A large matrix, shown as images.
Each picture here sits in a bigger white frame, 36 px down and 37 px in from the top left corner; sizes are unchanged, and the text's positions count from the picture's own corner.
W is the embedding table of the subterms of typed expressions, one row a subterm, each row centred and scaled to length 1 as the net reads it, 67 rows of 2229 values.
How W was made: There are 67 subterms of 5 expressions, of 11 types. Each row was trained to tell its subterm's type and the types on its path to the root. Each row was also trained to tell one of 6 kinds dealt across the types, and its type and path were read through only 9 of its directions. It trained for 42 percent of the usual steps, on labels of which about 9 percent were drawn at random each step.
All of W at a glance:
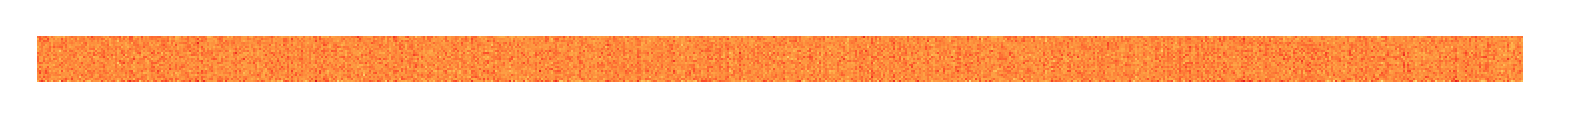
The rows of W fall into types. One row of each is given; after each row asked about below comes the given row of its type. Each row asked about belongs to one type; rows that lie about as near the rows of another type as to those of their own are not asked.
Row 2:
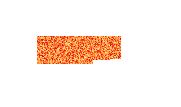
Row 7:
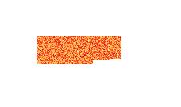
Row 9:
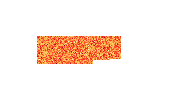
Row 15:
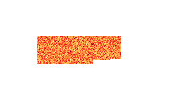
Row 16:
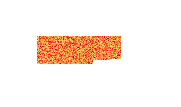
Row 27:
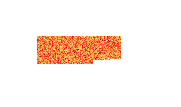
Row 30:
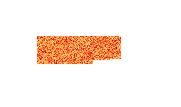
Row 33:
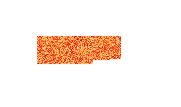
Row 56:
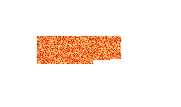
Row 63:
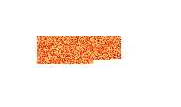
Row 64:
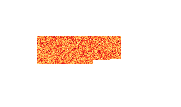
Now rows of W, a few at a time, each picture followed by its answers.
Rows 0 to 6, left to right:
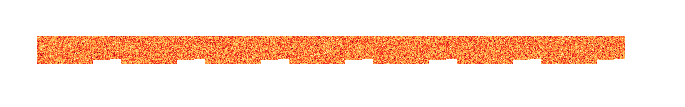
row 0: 56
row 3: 7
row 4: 63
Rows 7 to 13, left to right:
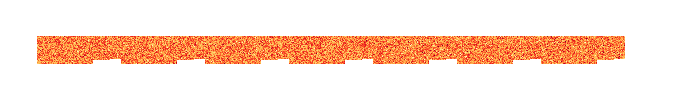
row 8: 56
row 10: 27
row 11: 63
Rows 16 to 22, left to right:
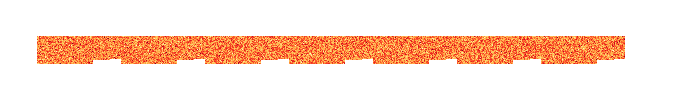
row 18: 9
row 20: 16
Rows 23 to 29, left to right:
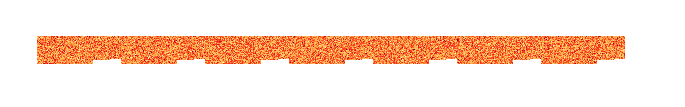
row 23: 27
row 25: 2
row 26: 64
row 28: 2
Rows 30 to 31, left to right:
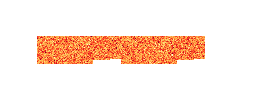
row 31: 30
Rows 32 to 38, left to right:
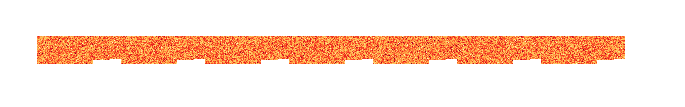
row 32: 9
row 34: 27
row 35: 9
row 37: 2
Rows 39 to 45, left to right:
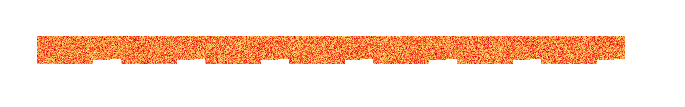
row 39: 64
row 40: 15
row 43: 64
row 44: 27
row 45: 30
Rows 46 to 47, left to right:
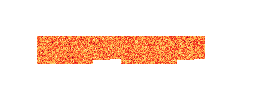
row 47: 15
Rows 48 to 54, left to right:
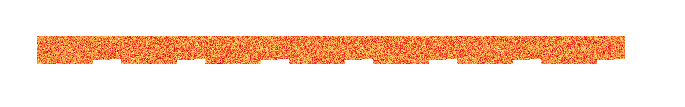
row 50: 9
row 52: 2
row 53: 7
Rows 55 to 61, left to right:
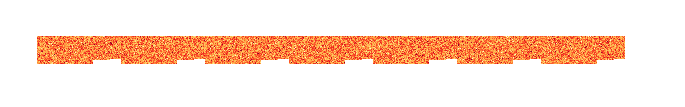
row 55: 2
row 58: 56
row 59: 16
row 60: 9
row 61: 7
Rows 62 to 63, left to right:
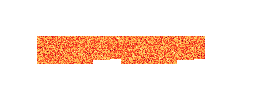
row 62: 27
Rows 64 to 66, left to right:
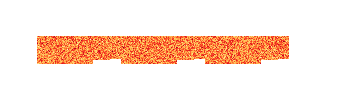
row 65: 16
